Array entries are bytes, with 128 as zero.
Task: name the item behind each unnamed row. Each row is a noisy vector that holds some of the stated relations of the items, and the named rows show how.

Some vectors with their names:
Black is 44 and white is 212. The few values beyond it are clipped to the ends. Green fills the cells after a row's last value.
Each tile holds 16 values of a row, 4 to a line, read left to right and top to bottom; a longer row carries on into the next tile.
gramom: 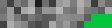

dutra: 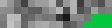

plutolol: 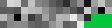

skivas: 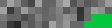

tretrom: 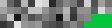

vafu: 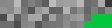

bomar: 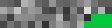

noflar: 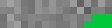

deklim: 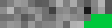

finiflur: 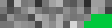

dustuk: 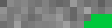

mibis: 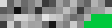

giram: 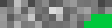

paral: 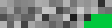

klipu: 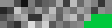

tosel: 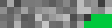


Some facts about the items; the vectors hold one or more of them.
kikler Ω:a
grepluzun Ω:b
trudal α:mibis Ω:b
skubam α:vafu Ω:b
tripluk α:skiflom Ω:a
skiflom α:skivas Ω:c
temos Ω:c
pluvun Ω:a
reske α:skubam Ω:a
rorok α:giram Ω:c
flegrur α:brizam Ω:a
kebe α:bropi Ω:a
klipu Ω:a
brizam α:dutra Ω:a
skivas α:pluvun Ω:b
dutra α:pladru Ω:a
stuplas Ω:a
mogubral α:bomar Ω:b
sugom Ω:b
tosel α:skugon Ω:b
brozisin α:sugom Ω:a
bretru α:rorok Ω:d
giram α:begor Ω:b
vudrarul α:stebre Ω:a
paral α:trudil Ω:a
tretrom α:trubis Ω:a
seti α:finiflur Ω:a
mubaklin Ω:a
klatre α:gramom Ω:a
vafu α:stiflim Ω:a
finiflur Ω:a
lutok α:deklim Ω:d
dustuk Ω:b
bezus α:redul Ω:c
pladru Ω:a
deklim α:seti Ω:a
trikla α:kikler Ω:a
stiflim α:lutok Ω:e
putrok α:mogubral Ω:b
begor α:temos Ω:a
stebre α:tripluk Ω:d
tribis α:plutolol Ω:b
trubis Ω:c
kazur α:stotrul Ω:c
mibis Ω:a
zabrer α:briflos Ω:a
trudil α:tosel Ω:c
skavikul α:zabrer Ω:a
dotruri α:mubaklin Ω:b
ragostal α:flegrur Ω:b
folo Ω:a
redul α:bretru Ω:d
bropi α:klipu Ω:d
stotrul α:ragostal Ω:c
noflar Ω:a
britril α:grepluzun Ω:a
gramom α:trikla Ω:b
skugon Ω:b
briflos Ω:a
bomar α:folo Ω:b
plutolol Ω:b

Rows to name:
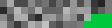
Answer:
bropi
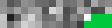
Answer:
temos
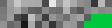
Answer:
reske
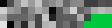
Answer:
dotruri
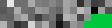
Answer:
kebe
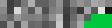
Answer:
folo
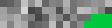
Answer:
kazur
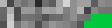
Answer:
trikla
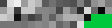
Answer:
tribis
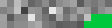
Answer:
begor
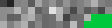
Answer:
rorok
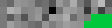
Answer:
lutok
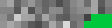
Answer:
ragostal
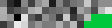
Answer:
trubis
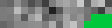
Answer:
stiflim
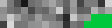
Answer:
pladru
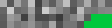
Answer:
klatre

